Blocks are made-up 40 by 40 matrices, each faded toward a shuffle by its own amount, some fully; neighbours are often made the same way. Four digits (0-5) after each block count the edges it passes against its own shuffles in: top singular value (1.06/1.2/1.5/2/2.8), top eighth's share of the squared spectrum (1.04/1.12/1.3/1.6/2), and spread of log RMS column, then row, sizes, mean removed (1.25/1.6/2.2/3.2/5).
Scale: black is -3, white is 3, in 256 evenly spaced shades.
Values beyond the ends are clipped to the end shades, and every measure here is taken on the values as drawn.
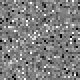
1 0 0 0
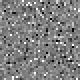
0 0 0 0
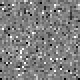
0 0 0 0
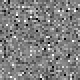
1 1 0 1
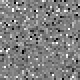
0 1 0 0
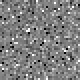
0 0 0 0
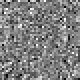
3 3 1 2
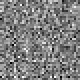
3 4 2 1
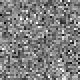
2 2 1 0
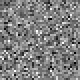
0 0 1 0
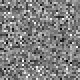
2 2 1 0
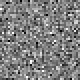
0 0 0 0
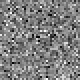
1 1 0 0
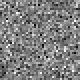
0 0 0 0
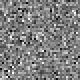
1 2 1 0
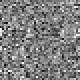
3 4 2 2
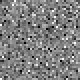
0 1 0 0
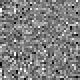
2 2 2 0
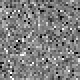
0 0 0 0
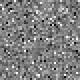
0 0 0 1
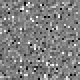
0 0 0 0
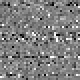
1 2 0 3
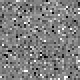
2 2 0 0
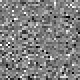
3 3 2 0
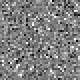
0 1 0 0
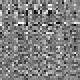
4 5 3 3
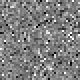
0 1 0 0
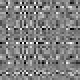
4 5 3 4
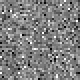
1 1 0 0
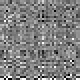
4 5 3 3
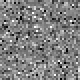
1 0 0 0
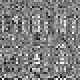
4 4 2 3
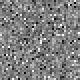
0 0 0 1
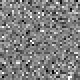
2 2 0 1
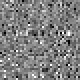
3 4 1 2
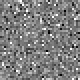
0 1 0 0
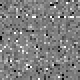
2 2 0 1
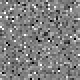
0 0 0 0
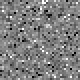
0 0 0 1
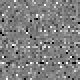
2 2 0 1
